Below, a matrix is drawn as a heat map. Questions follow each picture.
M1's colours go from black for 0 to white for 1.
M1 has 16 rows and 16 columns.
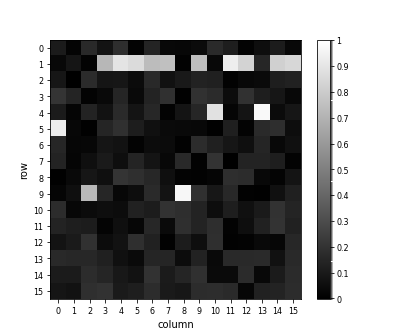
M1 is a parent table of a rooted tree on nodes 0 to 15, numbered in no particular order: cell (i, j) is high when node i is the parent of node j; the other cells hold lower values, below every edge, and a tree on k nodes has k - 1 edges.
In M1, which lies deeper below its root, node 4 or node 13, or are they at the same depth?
node 13
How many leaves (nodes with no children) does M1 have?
12
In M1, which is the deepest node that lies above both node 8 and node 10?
1
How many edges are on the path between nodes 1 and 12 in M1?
1
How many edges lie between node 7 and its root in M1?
1
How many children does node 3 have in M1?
0
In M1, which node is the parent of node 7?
1
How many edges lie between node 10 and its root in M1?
2
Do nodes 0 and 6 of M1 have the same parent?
no
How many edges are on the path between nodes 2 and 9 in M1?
1
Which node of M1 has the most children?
1
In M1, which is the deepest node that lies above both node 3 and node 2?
1
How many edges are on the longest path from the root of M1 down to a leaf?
2
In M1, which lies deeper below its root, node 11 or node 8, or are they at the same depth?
node 8
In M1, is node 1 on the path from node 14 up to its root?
yes
